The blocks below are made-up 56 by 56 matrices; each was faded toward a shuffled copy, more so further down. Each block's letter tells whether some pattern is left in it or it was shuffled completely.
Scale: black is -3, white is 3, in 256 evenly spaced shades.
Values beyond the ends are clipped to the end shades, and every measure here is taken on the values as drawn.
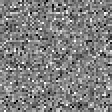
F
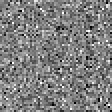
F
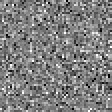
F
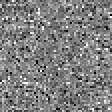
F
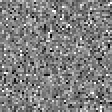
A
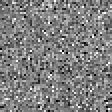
A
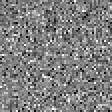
F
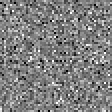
F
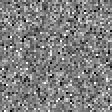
A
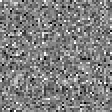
F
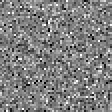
A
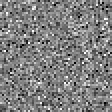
A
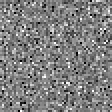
A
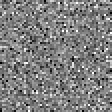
F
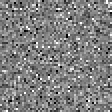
F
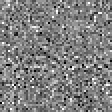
F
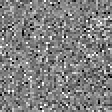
F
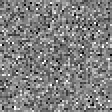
A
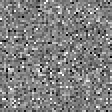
F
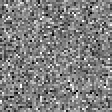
A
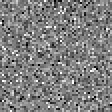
A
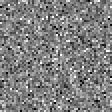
A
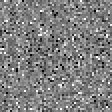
F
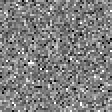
A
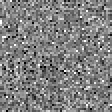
F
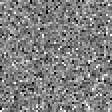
A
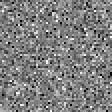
F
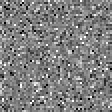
F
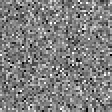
A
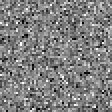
A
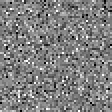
F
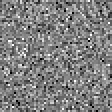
A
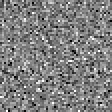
F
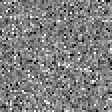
A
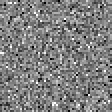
F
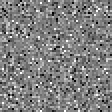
F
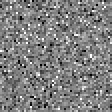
A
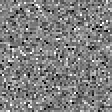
A
